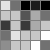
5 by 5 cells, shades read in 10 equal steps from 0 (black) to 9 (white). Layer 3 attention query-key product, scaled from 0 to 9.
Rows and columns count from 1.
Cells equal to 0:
2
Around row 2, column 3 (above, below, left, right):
0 2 7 6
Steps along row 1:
down down up down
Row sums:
13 27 24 35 32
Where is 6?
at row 2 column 4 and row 3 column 4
